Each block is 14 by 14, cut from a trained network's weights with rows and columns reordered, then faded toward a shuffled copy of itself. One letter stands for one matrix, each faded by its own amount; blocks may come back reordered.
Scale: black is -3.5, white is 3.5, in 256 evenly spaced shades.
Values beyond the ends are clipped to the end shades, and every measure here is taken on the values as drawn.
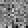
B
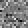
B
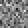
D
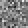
D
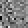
B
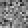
B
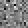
B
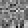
D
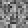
D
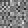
D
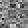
D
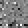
B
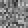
D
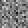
D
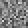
D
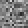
D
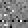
B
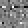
B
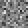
D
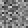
D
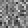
D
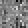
B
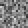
D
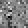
B
